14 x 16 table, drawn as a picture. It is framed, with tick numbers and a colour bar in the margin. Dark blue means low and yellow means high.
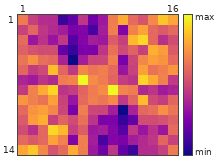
The histogram is bell-shaped. Overall the values sit about 50% of the way up the scale. No overall slope runs across the table. It looks the same turned upside down. No row or column stands out. There are no regular stripes. The texture is blotchy.
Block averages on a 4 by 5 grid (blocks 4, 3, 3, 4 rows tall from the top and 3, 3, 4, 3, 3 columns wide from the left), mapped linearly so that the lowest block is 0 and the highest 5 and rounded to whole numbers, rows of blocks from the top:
30145 / 33435 / 53433 / 54103
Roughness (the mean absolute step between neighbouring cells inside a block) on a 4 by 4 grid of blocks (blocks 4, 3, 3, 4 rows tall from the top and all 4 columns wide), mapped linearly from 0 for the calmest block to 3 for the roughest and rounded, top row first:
0122
1310
0131
2210
